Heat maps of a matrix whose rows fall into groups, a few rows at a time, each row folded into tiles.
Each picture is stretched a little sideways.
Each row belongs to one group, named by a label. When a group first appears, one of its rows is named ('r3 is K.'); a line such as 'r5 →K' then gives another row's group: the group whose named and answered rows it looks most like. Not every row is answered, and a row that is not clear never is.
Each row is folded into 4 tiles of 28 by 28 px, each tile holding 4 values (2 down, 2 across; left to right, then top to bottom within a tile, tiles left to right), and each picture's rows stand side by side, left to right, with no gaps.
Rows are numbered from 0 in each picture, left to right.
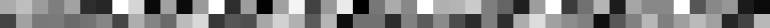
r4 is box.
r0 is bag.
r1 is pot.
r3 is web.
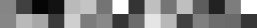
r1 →bag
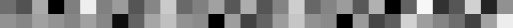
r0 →pot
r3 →box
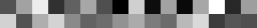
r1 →pot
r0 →box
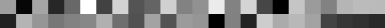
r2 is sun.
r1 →web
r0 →pot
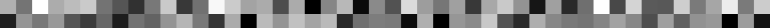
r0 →web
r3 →bag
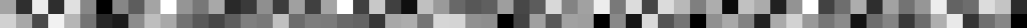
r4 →web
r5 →bag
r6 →box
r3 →sun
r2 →pot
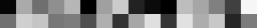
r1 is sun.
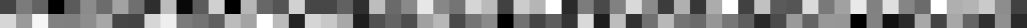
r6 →web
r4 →bag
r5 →pot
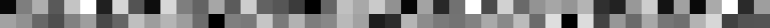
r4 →bag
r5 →pot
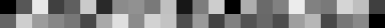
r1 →pot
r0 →box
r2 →web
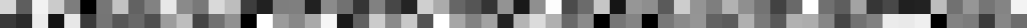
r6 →box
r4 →box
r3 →sun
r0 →bag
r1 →web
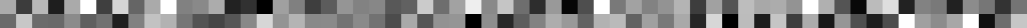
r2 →box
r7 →box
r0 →pot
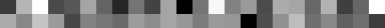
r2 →bag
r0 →box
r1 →pot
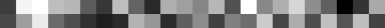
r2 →bag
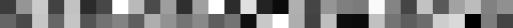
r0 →bag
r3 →web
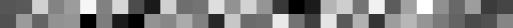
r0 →web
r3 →box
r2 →pot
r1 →web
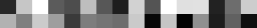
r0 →box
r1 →bag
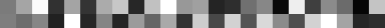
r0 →bag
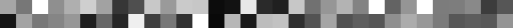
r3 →box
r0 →web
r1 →bag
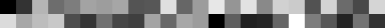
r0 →sun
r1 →web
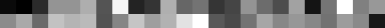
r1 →sun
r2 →pot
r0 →sun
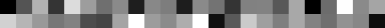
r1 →box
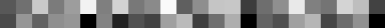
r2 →web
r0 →web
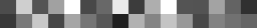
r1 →box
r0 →bag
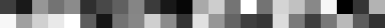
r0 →sun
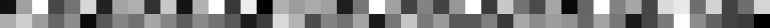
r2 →bag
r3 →pot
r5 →bag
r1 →pot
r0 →box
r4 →pot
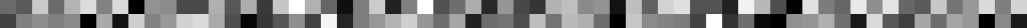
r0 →web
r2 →bag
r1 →sun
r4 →sun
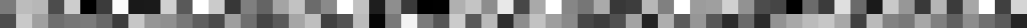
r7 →pot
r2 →web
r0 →bag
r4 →box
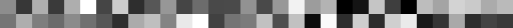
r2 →bag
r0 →pot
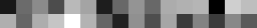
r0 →sun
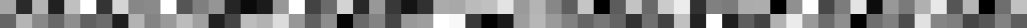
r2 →box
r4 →bag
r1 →box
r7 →bag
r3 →sun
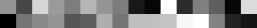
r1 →sun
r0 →web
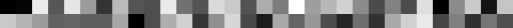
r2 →web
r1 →web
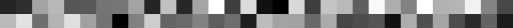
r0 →sun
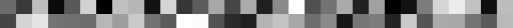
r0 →pot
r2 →box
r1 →sun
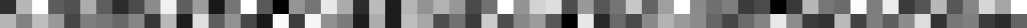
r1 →bag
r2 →sun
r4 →bag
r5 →box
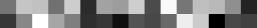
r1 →web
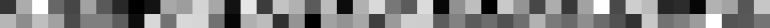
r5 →pot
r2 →bag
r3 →pot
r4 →pot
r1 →sun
